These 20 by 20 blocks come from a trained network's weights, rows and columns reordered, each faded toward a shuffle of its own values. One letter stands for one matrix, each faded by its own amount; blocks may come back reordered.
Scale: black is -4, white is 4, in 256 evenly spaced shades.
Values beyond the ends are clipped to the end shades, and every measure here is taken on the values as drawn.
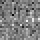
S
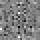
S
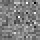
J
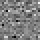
J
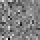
S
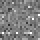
S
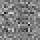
J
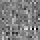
J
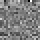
J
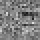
J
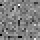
S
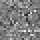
S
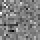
S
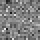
S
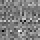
J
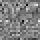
J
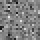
S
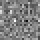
J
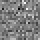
J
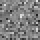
S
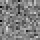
S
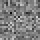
J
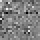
S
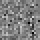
S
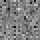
S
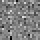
S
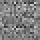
J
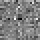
J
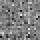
S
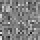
J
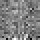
J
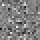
S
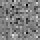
S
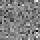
S
